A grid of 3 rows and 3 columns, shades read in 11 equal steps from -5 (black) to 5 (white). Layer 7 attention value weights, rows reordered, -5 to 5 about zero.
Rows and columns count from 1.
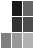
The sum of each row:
0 0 3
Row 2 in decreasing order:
5 -2 -3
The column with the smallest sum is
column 2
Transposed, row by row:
5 5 0 / -4 -3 1 / -1 -2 2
